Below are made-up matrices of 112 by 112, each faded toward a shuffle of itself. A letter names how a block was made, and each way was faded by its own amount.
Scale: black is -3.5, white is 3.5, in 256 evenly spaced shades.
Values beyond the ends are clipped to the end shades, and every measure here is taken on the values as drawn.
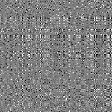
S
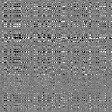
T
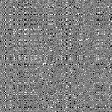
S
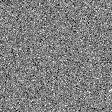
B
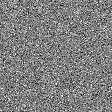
B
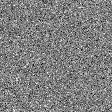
B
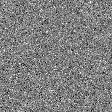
B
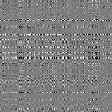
T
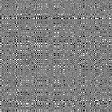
T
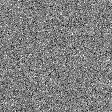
B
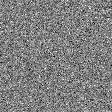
B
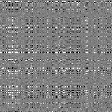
T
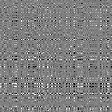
T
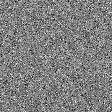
B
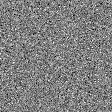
B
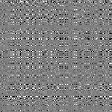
T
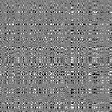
T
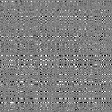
T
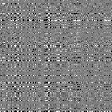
T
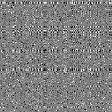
S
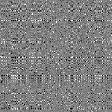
S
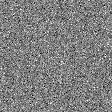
B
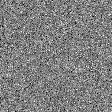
B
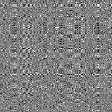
S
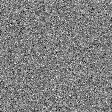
B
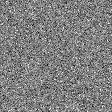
B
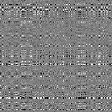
T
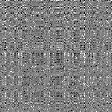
S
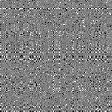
S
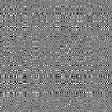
T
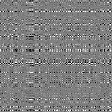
T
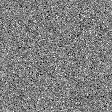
B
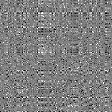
S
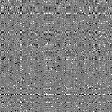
S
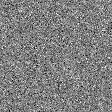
B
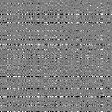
T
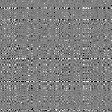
T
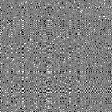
S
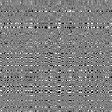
T
